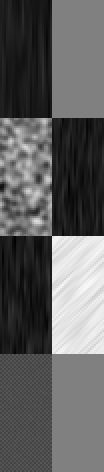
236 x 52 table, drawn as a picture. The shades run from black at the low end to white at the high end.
It is made of 4 by 2 panels. Panel 1,1: very low, streaked downward, faint in contrast. Panel 1,2: middling, flat. Panel 2,1: middling, blotchy, strong in contrast. Panel 2,2: very low, streaked downward, faint in contrast. Panel 3,1: very low, streaked downward, faint in contrast. Panel 3,2: very high, slanting up to the right, faint in contrast. Panel 4,1: low, checkered, faint in contrast. Panel 4,2: middling, flat.
